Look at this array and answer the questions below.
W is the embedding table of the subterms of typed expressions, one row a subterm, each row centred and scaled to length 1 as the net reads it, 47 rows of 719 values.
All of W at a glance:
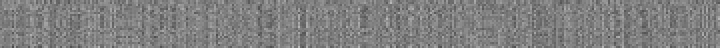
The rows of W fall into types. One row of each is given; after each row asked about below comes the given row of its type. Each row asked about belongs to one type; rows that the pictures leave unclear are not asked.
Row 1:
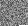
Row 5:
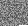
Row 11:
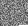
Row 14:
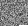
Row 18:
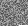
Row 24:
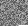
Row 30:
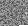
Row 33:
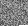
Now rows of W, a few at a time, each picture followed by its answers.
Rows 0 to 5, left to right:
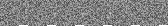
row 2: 1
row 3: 30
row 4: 18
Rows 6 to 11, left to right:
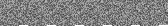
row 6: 33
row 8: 18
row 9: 18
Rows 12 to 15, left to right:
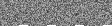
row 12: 11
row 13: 1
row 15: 24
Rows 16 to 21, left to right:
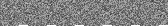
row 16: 11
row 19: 24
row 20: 33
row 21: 24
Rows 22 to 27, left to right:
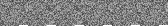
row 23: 24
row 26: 11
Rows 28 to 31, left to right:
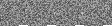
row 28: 18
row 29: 5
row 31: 33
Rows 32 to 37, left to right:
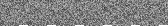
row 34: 33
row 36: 30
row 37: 18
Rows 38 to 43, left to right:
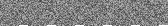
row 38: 30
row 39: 24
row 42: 33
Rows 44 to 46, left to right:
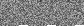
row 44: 18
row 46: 24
